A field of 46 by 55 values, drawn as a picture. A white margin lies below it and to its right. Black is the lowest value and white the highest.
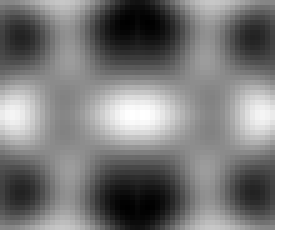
Ninth with the highest average: centre. Lone odd cells: none. Mirror symmetry: left to right and top to bottom. Slope: none.
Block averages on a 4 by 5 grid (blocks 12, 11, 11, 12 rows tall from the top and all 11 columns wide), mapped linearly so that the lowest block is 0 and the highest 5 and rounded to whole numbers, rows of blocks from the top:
2 3 0 3 2
5 4 5 4 5
5 4 5 4 5
2 3 0 3 2
